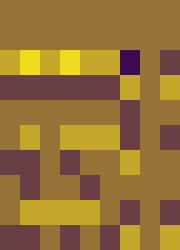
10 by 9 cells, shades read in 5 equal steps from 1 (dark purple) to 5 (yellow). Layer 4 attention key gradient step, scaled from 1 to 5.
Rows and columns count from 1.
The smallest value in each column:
2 2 2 2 2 2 1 3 2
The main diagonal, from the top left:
3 3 4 2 3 4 4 3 2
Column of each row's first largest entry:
1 1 2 7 1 2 7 1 2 7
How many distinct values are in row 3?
5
